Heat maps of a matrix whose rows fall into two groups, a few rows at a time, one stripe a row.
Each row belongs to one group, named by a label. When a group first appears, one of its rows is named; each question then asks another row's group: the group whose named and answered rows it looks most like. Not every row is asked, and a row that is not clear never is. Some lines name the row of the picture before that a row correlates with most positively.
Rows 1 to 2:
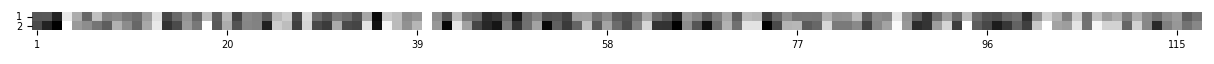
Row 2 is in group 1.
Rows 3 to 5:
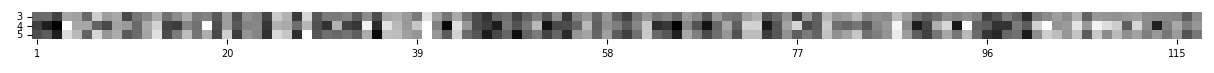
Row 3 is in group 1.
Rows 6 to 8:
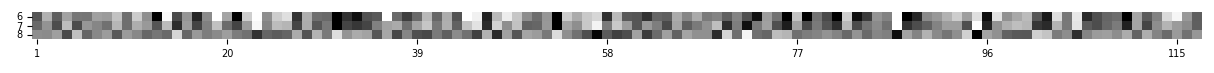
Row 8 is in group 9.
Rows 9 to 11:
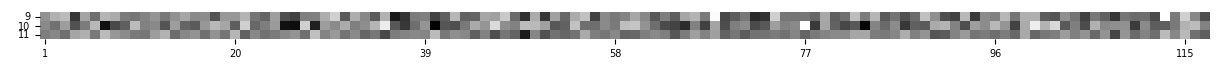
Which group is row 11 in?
1
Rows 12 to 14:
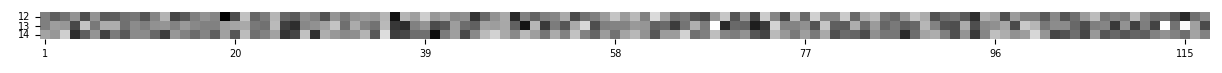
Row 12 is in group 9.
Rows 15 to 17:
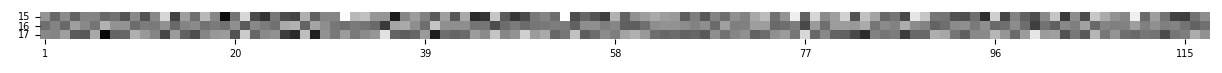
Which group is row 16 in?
1
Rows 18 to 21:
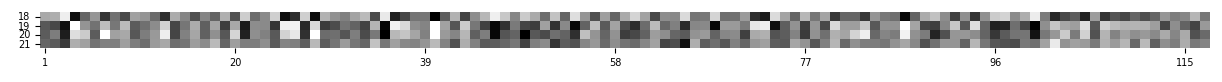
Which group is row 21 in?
1
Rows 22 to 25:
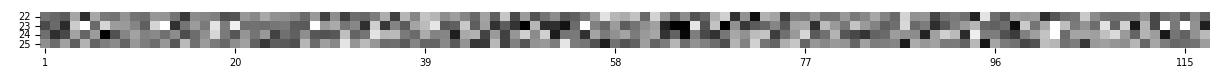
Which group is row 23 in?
1
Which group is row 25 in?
9
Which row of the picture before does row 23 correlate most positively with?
21
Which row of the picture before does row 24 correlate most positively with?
21
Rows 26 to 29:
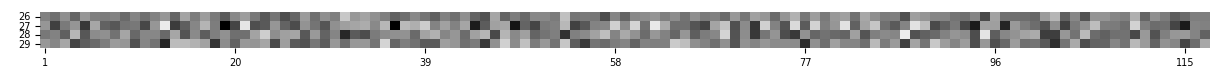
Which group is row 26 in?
9
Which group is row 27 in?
9
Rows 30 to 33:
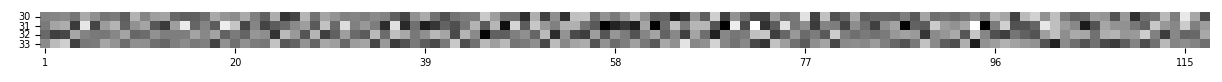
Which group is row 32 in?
1
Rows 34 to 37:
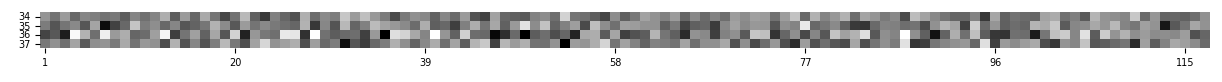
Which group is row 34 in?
9
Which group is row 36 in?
1
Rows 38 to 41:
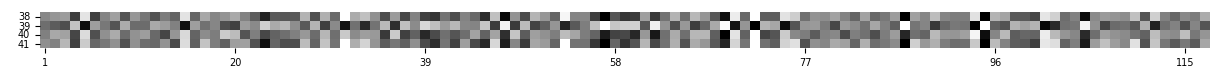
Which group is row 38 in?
9
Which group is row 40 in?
9
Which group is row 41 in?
9
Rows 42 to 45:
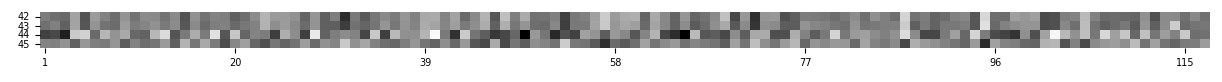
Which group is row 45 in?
9
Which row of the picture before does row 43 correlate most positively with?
39
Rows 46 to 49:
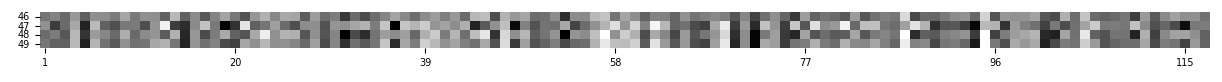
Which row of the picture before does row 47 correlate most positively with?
42
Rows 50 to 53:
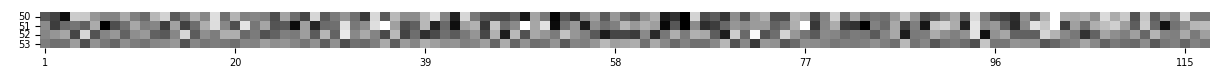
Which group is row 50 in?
1
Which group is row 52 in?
9
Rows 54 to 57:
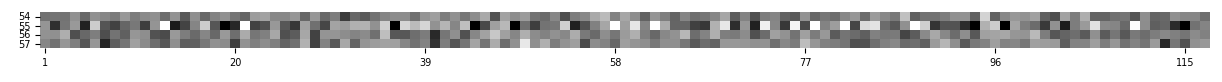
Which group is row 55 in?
9
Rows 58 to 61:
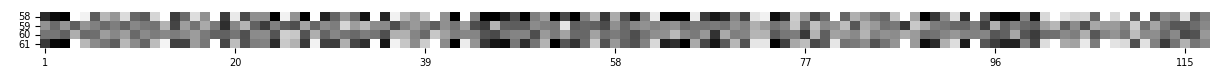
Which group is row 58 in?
1
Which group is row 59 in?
9
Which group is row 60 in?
1
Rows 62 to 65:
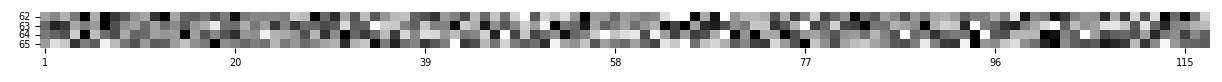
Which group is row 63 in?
1
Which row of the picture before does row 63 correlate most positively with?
61
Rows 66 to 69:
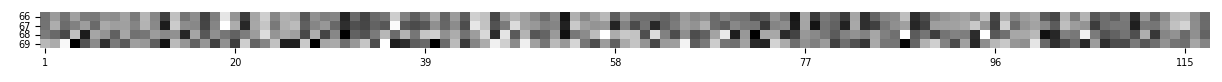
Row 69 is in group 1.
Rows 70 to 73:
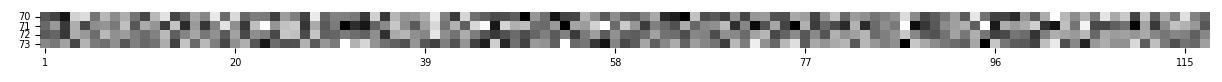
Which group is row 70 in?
1
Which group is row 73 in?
9
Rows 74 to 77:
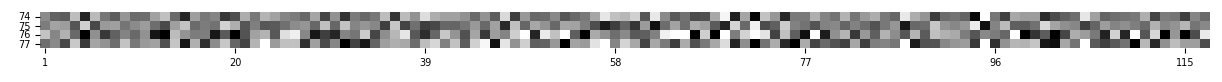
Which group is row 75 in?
9
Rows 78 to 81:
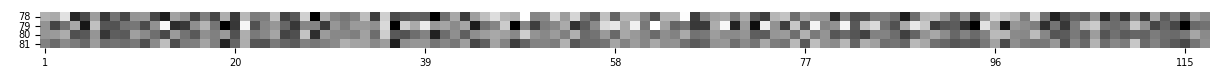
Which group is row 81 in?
9
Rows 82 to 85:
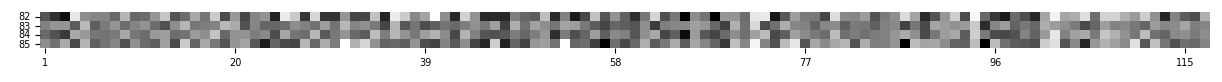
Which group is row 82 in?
1
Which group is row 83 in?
9
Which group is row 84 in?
1
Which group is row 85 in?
9
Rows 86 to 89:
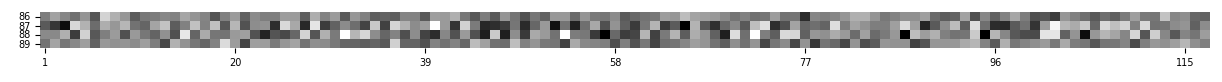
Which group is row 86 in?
1
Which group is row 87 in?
1
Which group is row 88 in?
9
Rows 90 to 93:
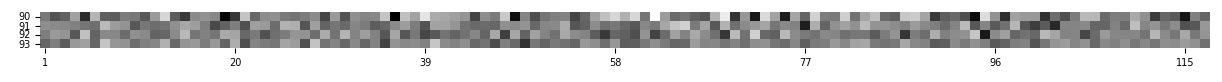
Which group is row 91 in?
1
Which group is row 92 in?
9
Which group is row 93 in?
1
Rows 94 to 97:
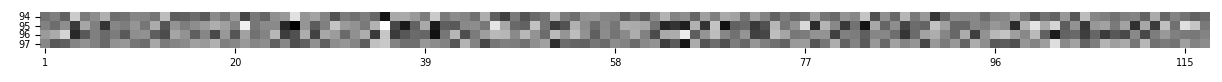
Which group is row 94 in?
1
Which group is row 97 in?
1
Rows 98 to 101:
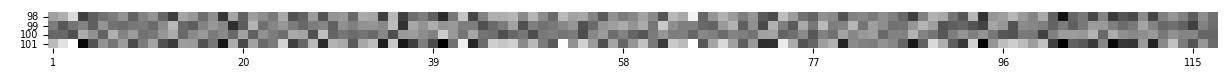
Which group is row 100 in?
1
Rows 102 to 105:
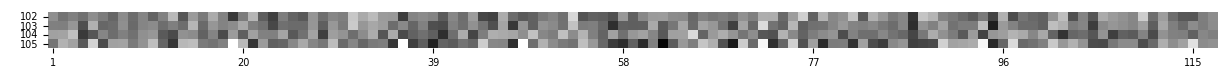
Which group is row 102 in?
9
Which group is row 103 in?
9
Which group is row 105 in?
9
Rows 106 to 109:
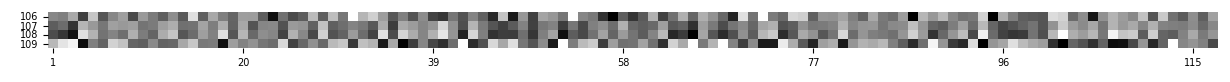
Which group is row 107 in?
1
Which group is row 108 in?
1
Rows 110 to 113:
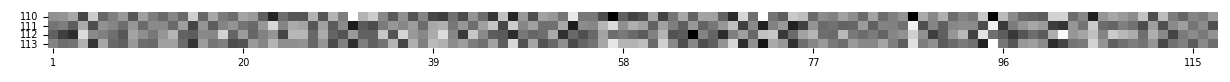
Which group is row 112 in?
1
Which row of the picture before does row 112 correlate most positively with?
108
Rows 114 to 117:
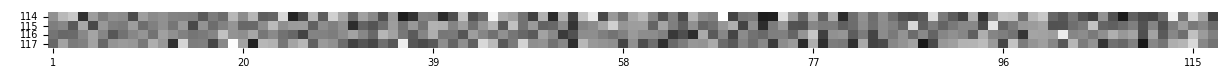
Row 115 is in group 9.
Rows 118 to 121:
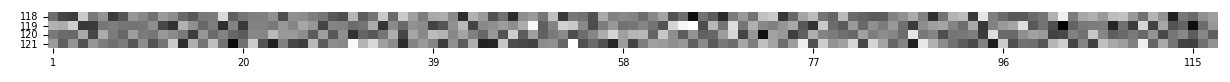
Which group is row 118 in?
1
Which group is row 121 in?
9
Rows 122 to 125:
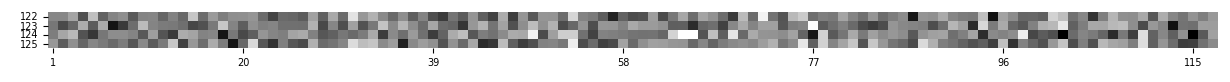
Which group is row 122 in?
9
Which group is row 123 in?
1
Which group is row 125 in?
9
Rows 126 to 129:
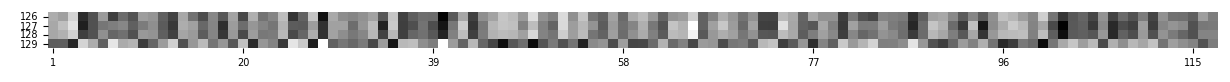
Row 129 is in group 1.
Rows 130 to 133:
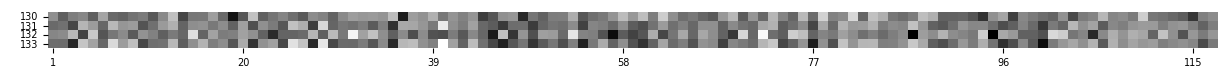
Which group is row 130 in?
9
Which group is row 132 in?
9
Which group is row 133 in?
1
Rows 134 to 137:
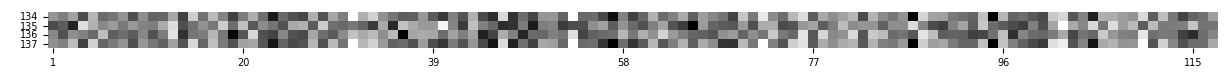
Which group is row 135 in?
1
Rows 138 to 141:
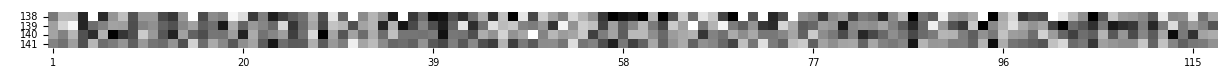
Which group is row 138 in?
9
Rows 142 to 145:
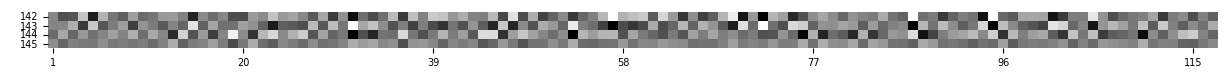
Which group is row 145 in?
9
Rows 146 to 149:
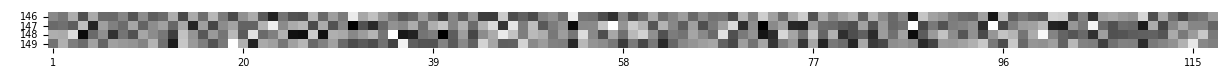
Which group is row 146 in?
9
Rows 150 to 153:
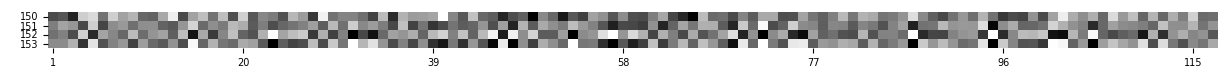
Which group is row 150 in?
1
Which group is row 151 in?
9
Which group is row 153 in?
9
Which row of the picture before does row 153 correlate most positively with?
146
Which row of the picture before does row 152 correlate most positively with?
147
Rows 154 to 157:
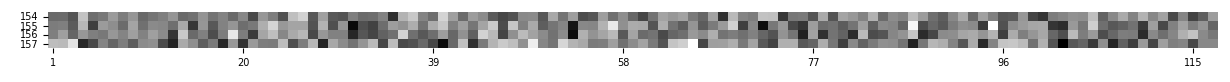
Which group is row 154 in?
1
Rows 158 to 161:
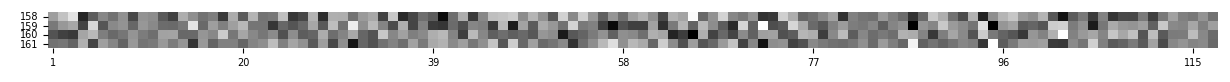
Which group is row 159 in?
9
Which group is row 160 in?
1
